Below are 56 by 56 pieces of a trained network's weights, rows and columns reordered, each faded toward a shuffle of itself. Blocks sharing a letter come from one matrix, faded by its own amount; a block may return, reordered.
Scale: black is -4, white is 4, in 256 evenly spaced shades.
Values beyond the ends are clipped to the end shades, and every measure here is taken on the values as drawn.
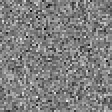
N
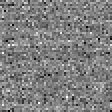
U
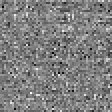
U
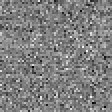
U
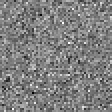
N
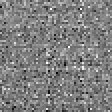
U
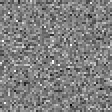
N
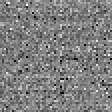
U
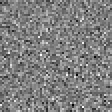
N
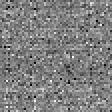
U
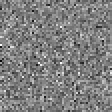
N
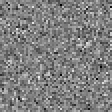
N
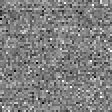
U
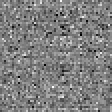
U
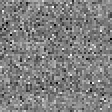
U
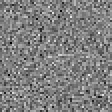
N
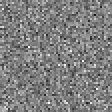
N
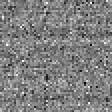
U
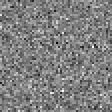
N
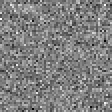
N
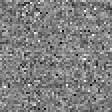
U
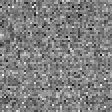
U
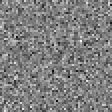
N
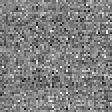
U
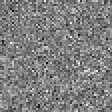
N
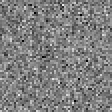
N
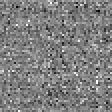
U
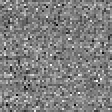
U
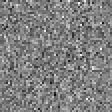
N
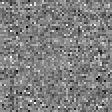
U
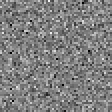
N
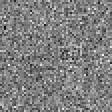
N
